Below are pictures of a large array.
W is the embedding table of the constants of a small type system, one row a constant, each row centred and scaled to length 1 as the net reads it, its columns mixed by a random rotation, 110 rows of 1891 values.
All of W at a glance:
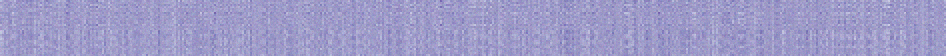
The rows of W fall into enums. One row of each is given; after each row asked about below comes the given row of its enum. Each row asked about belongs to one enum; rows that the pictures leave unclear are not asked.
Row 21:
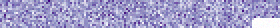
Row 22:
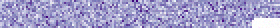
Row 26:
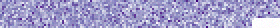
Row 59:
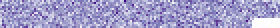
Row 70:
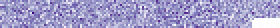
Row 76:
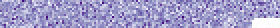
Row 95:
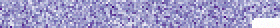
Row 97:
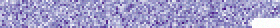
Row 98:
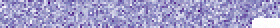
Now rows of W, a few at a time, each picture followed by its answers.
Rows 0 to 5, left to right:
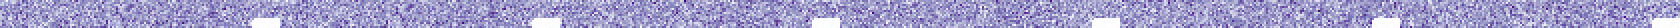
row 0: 97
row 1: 97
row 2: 59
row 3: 70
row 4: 98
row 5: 95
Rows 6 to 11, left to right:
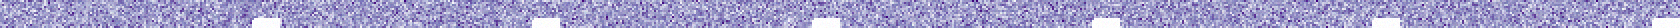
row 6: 98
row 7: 59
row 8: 76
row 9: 22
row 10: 26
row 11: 26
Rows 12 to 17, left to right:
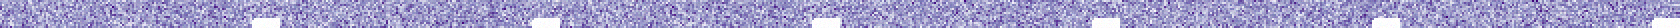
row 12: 95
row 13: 97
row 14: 95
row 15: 59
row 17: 22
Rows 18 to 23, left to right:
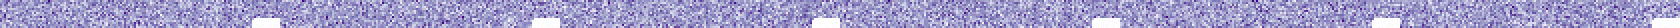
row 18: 21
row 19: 76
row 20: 98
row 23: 95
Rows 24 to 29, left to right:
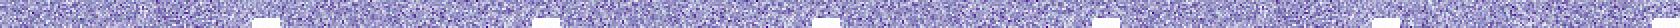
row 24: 70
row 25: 26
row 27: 26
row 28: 70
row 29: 95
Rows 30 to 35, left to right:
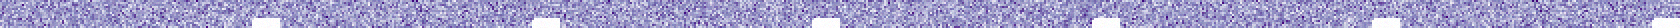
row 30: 26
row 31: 22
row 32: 21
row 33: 98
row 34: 76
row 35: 22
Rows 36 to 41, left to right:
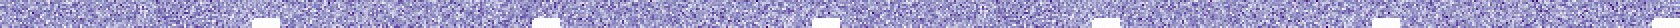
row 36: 70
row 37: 98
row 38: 26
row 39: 70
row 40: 26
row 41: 22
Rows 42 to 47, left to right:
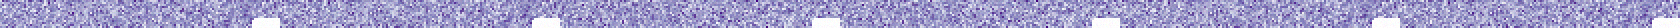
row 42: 98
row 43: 98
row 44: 26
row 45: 26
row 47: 98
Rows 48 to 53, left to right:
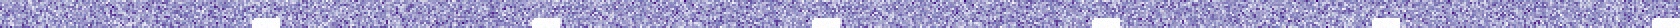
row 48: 95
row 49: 97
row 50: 59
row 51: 59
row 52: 26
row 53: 21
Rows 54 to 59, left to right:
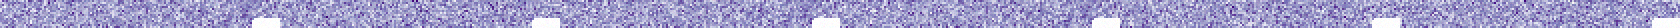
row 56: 98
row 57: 98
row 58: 95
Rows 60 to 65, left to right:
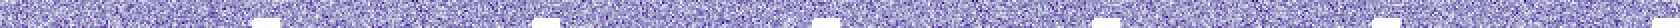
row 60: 97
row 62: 76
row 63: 22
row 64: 22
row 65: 59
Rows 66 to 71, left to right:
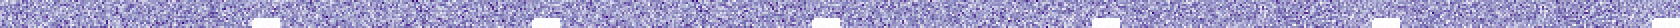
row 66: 97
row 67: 22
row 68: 22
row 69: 26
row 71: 70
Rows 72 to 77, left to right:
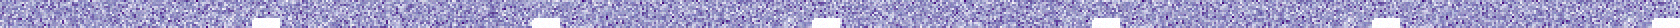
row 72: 26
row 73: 97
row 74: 76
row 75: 59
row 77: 76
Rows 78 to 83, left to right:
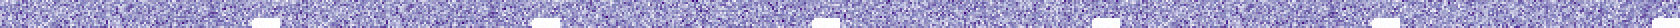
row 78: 97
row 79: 97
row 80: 22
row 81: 21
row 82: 97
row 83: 98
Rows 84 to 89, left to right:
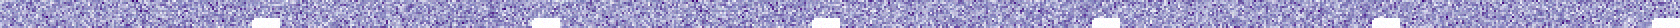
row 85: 97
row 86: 22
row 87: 98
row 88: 98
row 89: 76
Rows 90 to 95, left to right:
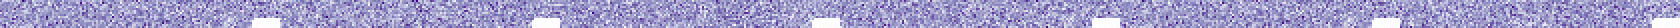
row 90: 76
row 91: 22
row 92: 70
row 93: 26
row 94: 76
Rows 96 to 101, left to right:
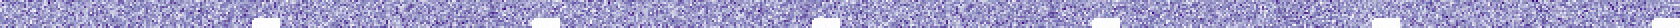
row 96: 98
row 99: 97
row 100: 70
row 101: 22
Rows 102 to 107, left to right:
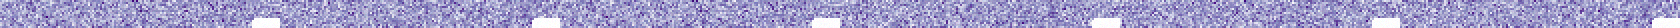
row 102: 22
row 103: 98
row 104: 22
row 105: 97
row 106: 59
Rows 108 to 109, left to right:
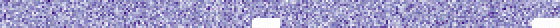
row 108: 21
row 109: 97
